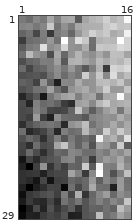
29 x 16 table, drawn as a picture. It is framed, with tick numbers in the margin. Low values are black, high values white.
The ninth with the lowest average is the bottom left. No regular stripes run through it. No single row or column stands out from its neighbours. There is an overall slope up to the top right. Fine speckle covers the field.
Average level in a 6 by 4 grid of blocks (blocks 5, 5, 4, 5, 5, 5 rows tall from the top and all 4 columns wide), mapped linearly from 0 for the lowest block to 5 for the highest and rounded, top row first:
2345
2344
1234
1234
1233
0123
